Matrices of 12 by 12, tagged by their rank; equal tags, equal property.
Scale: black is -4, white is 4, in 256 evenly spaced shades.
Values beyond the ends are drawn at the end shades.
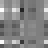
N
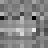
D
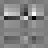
N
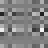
N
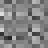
D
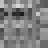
D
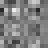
D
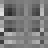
N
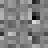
D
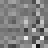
D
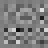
D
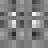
N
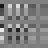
N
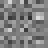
D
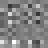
D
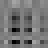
N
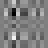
N
